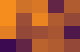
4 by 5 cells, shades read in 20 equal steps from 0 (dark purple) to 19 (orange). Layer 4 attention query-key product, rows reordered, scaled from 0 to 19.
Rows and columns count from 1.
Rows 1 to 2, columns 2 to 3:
15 16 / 10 18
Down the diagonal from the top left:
19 10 10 12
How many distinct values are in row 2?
5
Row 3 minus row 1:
-2 -6 -6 7 -10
